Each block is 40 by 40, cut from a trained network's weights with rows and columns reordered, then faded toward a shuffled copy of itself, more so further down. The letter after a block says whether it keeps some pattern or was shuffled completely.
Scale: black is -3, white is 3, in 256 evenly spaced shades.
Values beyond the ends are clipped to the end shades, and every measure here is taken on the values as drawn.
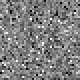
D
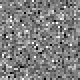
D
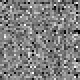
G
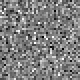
D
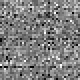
G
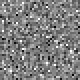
D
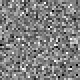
D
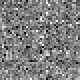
G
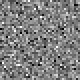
D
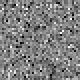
D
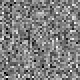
G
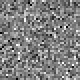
D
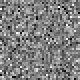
G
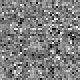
G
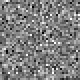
G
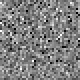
D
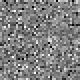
G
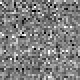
G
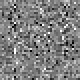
G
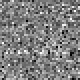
G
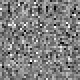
G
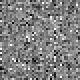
G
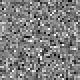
D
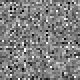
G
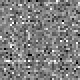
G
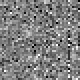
G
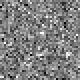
D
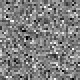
D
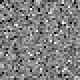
D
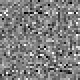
G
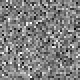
D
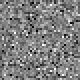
D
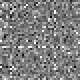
G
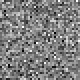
D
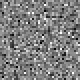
D
